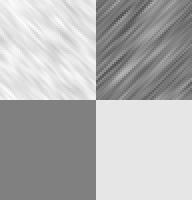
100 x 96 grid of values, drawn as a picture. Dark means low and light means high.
The table splits into 2 rows of 2 panels. Panel 1,1: very high, slanting down to the right, faint in contrast. Panel 1,2: middling, slanting up to the right. Panel 2,1: middling, flat. Panel 2,2: very high, flat.
